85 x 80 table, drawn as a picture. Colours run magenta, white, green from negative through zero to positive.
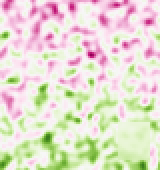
There is an overall slope up to the bottom. The bottom right is the smoothest part. The values follow a bell shape. The texture is blotchy. In the bottom right lies a patch that is calmer than the rest.
